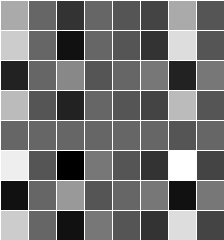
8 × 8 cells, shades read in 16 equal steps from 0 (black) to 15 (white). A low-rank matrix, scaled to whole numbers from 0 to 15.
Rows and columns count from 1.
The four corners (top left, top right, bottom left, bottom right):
10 5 12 4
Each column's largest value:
14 6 9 7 6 7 15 7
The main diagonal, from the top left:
10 6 8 6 6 3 1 4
